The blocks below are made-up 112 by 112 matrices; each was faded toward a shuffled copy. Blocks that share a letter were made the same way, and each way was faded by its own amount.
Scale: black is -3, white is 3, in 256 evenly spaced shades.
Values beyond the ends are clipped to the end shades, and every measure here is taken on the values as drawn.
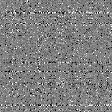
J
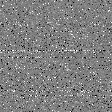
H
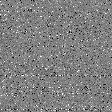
H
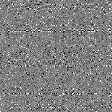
J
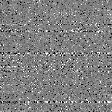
J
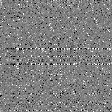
J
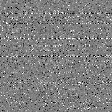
J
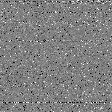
H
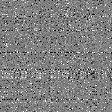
J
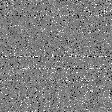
H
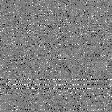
J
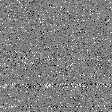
H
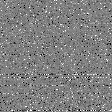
H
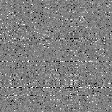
J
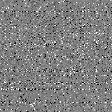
J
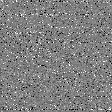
H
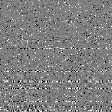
J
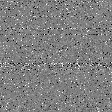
H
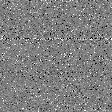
H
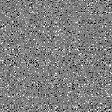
J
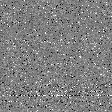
H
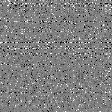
J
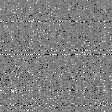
J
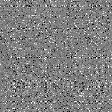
J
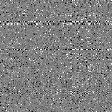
J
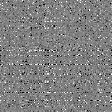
J
